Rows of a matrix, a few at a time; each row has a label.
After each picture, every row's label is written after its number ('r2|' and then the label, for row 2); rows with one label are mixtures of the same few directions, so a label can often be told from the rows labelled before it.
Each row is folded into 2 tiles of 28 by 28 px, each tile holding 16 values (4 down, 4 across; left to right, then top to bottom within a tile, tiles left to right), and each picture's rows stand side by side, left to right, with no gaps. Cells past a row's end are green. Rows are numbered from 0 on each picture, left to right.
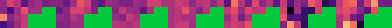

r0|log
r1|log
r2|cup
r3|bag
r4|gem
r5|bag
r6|bag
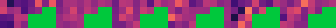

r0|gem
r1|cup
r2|cup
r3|log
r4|log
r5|log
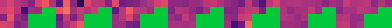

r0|log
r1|gem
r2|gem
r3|cup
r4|bag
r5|cup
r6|gem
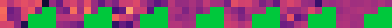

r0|cup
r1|cup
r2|log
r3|cup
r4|gem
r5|cup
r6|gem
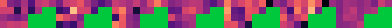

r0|cup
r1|log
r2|log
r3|log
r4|cup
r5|cup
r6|cup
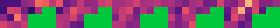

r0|cup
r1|gem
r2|log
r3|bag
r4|log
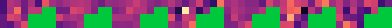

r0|cup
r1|log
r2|log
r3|bag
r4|cup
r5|log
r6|bag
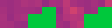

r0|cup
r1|bag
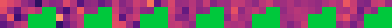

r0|cup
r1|log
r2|cup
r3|cup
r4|bag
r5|bag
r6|log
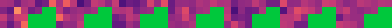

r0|bag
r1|log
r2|gem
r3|cup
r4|bag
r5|gem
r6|log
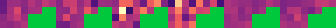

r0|cup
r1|cup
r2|bag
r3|gem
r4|cup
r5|cup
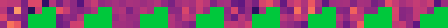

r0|bag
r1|gem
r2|bag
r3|cup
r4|cup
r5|cup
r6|bag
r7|cup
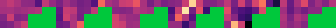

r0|cup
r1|cup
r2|gem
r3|log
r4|bag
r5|gem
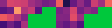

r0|log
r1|gem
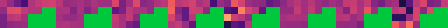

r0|gem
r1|cup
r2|gem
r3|cup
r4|log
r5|cup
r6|cup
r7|log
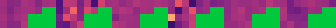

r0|bag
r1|cup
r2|log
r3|log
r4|cup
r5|bag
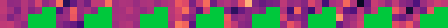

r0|cup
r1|gem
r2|bag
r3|bag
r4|gem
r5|bag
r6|log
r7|log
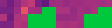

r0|log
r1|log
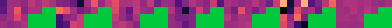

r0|cup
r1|gem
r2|cup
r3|bag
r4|bag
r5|gem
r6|cup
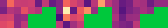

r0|gem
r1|bag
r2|bag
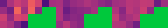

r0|cup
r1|bag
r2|cup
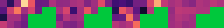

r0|log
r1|bag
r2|cup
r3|gem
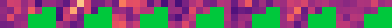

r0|cup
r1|log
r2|gem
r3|log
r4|gem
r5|log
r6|cup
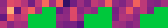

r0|bag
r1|gem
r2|log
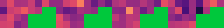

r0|gem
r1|gem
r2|bag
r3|cup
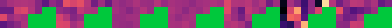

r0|log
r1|gem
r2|bag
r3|log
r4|cup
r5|cup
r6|gem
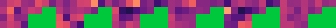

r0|bag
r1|cup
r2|gem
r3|gem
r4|gem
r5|cup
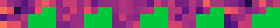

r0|log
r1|cup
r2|cup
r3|cup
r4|gem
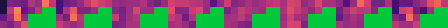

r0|cup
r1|cup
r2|log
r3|cup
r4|gem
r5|bag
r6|log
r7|cup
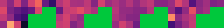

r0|bag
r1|gem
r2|bag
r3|log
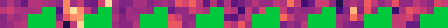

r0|gem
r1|bag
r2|bag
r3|gem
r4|log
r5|log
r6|cup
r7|gem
